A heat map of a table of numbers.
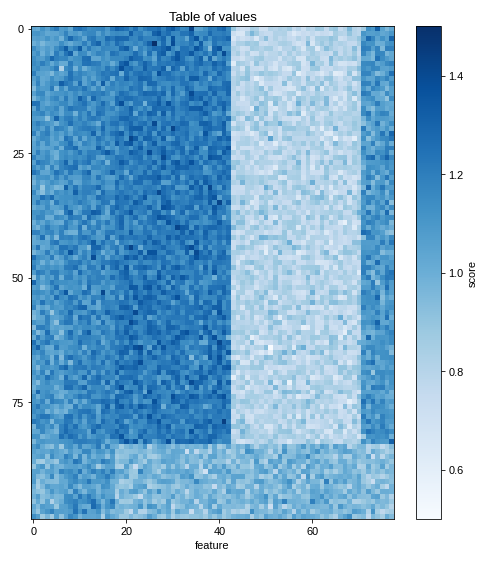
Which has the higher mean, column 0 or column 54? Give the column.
0
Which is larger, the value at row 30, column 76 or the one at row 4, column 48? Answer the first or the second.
the first
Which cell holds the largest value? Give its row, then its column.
3, 26
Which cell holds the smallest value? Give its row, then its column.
64, 51
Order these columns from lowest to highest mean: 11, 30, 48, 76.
48, 76, 11, 30
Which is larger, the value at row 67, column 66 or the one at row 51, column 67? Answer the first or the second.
the second
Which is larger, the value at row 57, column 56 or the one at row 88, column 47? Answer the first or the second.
the second
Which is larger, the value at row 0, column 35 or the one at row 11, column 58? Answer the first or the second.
the first
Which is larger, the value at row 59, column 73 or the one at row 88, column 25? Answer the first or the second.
the first
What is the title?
Table of values
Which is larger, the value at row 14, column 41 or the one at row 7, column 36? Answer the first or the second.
the second
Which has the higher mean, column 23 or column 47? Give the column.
23
